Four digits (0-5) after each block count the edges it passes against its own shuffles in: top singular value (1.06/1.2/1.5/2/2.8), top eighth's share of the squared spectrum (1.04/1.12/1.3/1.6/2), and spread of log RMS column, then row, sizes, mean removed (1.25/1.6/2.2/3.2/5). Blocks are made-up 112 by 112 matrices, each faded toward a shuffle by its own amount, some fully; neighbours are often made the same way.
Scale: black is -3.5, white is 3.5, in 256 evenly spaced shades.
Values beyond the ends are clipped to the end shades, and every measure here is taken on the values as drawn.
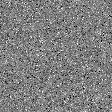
0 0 0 0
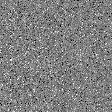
1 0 1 0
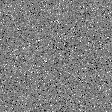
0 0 0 0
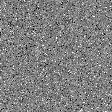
0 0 1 0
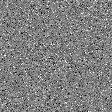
0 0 0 0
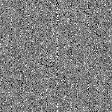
1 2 3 0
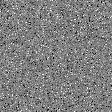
0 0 0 0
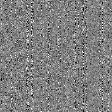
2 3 4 0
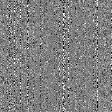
2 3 4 0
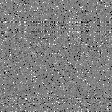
4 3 1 2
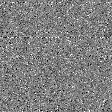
1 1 0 2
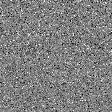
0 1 0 2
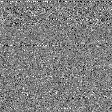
2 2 0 3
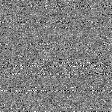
2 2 0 4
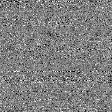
1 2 0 3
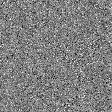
2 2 0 0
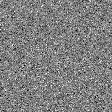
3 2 0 0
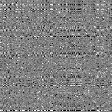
5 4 2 3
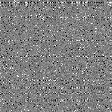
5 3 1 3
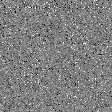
2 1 0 0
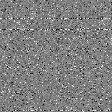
4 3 1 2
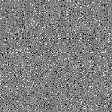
4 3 1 2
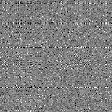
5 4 2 3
